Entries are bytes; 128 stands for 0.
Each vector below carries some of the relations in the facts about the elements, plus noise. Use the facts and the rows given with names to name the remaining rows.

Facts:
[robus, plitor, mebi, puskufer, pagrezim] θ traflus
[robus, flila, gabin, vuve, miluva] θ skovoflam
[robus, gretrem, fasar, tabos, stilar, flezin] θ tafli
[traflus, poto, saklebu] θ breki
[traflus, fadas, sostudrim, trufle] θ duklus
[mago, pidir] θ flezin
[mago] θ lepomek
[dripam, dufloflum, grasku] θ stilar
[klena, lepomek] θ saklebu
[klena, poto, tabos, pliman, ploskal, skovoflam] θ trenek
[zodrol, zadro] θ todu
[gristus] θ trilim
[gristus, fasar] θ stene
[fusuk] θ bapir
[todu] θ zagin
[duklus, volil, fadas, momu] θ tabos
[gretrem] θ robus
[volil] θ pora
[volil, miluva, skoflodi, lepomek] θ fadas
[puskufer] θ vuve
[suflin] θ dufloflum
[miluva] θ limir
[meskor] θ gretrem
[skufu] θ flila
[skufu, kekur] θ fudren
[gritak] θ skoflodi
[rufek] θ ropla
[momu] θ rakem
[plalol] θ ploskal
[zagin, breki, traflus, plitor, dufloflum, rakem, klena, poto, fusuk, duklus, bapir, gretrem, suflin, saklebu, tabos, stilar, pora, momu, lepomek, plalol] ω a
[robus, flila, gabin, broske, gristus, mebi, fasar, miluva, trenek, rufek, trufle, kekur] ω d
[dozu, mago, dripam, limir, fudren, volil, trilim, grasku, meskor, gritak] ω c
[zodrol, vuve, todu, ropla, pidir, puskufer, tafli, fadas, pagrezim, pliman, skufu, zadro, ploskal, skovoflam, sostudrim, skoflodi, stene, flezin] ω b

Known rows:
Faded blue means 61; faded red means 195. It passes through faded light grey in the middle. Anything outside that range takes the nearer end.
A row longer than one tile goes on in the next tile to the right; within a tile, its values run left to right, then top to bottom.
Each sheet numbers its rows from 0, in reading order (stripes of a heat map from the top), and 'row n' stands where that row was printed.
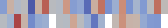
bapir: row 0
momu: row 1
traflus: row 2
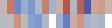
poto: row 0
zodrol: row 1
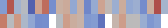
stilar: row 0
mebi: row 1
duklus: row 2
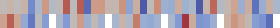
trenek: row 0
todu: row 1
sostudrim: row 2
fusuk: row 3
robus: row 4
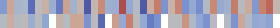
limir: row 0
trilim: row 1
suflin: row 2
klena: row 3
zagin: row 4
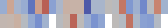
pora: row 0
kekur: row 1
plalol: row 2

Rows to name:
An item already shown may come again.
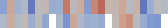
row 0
limir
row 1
zagin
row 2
gabin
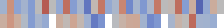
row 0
breki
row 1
gretrem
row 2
plitor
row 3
puskufer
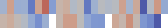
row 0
tabos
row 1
gabin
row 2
fasar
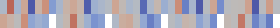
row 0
flezin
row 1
kekur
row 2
miluva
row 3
mago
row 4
broske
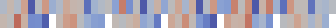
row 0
gristus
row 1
flila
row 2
meskor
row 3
fasar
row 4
stene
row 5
fudren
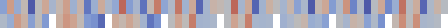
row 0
dozu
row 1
robus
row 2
gretrem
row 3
vuve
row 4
vuve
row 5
gritak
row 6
mago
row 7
skovoflam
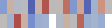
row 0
bapir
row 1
pagrezim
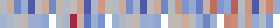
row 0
volil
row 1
rufek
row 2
volil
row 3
lepomek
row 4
tafli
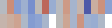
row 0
saklebu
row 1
fadas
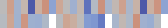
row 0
fadas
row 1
trufle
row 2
skoflodi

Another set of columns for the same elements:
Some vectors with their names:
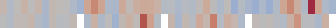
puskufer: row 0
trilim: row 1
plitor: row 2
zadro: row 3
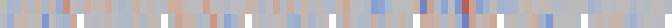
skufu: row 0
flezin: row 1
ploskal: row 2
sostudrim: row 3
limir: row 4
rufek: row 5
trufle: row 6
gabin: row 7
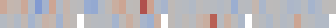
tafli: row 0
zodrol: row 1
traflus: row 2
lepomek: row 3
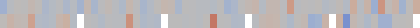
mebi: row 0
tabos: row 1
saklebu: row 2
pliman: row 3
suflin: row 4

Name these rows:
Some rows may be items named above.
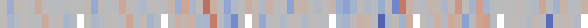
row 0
fusuk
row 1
fusuk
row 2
plalol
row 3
stilar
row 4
kekur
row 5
meskor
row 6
volil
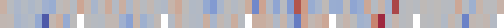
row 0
gritak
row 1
sostudrim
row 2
limir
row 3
rufek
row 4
zagin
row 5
volil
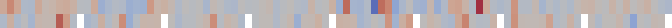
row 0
trilim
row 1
fudren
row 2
gretrem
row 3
dozu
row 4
ropla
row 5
todu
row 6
trenek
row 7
pidir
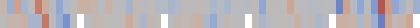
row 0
plalol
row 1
vuve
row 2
gabin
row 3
fusuk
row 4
rufek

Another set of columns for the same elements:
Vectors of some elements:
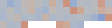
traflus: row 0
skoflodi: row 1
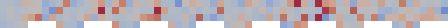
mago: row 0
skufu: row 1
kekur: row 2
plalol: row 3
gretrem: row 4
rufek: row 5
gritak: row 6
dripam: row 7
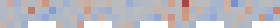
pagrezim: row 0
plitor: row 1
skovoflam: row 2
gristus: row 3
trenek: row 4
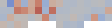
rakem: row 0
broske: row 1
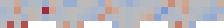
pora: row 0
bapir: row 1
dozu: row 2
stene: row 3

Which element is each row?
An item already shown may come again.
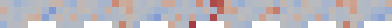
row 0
dozu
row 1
robus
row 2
stene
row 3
zagin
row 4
flila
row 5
robus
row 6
stene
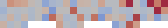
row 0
pidir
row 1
gritak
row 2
ropla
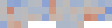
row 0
limir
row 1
volil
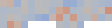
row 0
tafli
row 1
gabin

